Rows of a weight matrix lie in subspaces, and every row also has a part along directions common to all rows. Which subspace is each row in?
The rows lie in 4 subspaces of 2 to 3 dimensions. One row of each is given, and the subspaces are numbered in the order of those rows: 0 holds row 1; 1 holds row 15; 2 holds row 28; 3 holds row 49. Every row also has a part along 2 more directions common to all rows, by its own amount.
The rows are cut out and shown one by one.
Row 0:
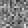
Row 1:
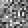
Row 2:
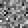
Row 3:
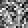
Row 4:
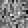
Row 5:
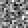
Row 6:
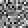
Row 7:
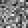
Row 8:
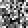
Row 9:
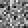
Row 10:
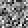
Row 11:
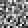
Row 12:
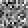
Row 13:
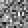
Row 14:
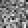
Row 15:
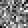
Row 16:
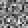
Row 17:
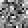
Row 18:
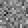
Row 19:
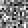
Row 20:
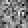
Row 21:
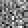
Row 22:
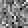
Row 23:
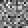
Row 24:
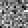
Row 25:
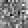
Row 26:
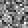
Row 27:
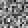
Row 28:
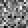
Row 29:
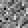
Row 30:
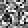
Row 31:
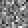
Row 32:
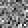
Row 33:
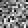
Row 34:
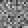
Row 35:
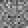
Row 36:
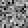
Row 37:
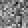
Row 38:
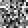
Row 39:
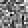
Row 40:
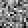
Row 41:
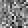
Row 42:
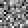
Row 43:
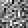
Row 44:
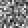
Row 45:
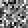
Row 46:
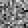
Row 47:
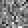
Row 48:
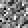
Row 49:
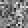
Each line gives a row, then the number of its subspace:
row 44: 3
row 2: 2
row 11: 3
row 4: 0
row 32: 1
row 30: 0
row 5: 0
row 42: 2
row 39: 0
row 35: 2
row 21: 1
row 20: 0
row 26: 0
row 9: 2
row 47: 1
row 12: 2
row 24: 1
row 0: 1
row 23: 2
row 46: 1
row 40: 3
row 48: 2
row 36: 3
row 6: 2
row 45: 2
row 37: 3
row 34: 2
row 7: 3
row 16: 3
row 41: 1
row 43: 0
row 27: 3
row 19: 0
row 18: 2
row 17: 0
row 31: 1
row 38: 3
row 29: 2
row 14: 3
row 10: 1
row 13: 0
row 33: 3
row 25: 0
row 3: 0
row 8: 3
